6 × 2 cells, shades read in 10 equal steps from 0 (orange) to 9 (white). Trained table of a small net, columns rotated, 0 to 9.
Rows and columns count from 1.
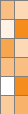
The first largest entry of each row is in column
2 1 2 1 1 1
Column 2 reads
6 0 6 4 0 3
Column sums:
32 19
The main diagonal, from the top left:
4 0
